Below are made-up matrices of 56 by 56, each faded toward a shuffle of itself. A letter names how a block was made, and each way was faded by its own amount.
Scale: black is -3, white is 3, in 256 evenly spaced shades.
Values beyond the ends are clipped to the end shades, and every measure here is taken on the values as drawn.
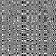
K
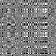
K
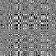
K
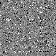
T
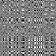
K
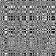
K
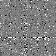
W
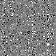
W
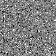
T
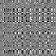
K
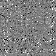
W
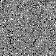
T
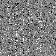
T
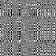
K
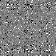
W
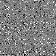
W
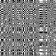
K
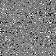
W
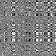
K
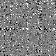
W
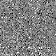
T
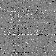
W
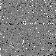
W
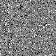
T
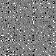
W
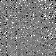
W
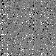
W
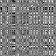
K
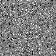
T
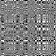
K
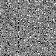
T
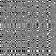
K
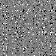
W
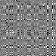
K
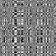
K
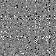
W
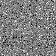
T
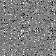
W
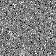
T
